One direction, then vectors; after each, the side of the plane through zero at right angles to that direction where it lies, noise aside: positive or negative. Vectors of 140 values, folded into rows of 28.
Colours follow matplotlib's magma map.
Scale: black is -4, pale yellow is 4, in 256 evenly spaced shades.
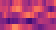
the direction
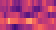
negative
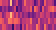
negative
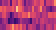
positive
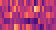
positive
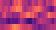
positive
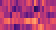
negative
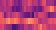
negative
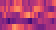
positive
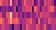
negative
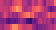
positive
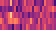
negative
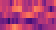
positive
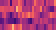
positive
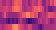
positive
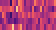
positive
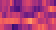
negative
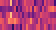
negative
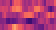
positive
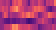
positive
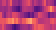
negative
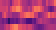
positive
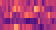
positive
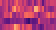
positive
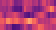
negative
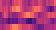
positive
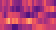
negative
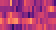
negative
